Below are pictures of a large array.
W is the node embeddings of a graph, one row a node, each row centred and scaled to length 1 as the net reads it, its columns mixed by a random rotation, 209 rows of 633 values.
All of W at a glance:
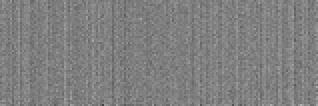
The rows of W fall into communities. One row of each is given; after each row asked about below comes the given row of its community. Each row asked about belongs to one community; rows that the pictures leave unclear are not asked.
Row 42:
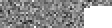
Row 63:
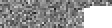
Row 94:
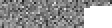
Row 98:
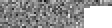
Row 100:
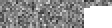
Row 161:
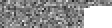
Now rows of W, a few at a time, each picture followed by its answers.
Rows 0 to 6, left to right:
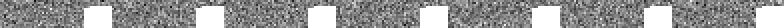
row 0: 63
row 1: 98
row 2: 161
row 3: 98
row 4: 98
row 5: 100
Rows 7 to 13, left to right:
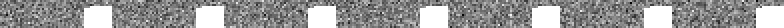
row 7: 63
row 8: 63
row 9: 100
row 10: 63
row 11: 161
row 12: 98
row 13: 100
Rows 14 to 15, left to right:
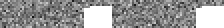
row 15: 63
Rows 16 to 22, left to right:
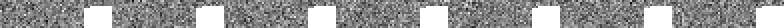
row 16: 100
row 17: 42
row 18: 94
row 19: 98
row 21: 94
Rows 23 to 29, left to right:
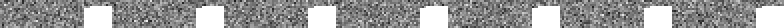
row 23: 94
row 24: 161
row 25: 94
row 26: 161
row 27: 42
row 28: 42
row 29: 98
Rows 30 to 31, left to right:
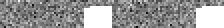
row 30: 98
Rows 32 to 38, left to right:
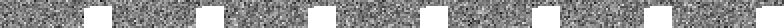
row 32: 63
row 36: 42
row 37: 94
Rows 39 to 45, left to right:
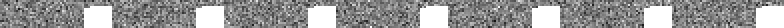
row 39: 100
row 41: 42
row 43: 100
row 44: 98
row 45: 161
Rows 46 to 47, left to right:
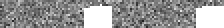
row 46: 98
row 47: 98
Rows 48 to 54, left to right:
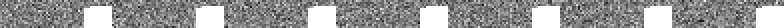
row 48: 63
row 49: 63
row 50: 94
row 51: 100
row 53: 42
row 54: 42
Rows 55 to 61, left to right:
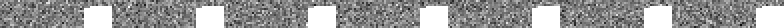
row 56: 98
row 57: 63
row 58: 94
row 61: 42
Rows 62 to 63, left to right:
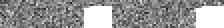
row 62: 161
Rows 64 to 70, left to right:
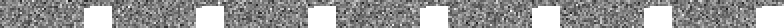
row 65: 63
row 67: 98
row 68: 100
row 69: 63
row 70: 63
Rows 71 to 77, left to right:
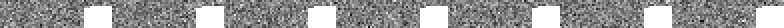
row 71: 94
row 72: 98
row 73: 63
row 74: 161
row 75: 161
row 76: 63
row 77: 42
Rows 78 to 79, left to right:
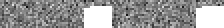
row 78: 100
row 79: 100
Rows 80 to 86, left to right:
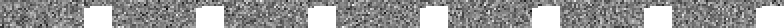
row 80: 94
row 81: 63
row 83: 42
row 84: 161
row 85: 63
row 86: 161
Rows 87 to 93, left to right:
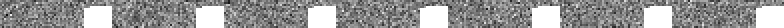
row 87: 63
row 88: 98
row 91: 94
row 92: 63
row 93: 98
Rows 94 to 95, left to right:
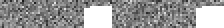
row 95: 98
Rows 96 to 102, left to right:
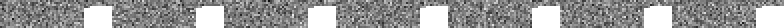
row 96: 161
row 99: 94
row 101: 161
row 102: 42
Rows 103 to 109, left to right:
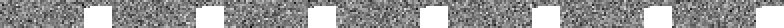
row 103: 42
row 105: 100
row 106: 63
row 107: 94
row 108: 63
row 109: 94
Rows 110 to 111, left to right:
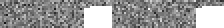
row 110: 63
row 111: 100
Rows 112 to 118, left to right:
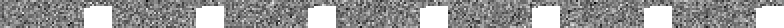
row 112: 42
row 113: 63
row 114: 161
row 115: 98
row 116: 42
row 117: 94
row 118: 98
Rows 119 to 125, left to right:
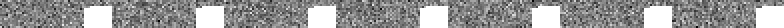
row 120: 100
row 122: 161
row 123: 100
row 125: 100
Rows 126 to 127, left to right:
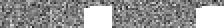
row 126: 161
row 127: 161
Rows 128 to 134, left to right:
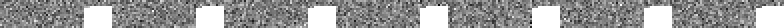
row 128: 94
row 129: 42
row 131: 100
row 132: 100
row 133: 94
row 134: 63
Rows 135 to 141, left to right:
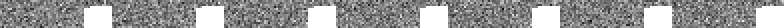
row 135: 94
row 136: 63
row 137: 63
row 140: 42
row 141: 161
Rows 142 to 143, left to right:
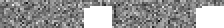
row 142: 98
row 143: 100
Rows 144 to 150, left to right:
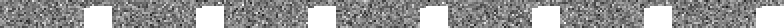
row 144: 42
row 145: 100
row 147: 63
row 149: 42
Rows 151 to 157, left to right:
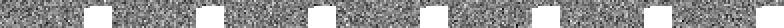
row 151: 94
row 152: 161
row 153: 161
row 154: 94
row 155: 63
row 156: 100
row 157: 94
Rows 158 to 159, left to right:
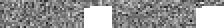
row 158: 98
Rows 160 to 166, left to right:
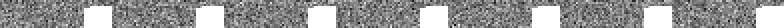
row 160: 94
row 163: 161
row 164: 63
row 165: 63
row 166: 100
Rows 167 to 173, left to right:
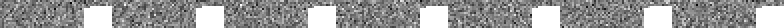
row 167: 63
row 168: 100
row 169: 63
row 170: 100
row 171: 100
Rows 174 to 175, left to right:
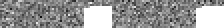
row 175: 94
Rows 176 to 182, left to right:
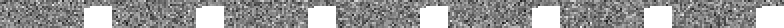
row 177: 42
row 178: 100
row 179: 98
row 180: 94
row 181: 100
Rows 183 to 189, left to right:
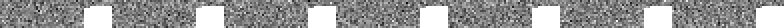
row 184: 42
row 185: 63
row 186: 94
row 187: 94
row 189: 161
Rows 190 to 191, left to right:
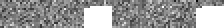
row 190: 94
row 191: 100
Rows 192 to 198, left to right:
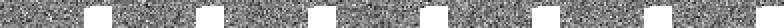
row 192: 94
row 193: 42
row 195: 161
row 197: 94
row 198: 94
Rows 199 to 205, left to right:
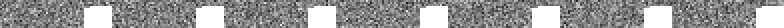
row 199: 63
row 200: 98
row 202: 94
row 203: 98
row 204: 94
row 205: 63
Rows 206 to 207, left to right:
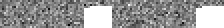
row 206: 161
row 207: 42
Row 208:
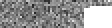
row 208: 98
